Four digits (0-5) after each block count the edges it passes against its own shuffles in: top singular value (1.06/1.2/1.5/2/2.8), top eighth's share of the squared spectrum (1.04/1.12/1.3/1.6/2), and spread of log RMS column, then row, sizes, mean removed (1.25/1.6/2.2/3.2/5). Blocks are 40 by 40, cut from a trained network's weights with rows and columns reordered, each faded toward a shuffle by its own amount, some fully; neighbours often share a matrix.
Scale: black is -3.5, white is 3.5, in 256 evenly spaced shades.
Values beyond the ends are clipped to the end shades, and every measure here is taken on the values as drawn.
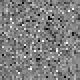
0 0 0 0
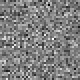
2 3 1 2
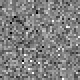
0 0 0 0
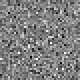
0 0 0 0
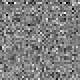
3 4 1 2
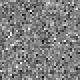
0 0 0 0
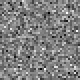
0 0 0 0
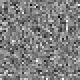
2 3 1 1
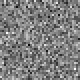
1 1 0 0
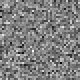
1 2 0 1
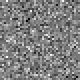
0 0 0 0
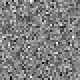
0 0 0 0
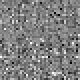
2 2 0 2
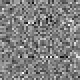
3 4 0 2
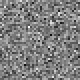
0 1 0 0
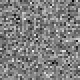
1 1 1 0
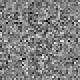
2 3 0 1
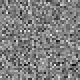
3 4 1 2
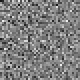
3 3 1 1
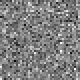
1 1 0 0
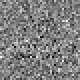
2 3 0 1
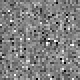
1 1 0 1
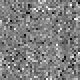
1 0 0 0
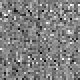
1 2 0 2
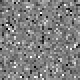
0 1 0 0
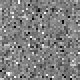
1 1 0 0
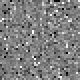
0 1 0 0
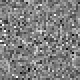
1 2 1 0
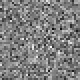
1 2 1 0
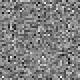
2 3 2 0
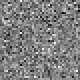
2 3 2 1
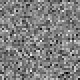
1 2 0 1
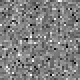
1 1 0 0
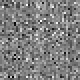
2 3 0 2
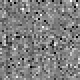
1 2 0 1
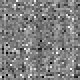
2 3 0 2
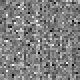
2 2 0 1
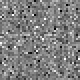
1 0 0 0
